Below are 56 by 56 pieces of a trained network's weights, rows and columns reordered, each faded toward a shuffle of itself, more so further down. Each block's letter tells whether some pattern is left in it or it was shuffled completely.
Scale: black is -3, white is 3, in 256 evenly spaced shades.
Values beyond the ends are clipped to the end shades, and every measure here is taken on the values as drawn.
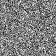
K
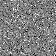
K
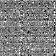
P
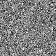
K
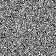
K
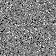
K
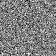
K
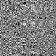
P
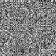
P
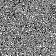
K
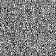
P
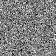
K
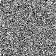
K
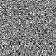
P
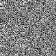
P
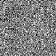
P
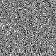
P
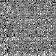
P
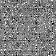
P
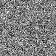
K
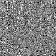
P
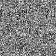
P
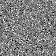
K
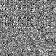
P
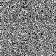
P
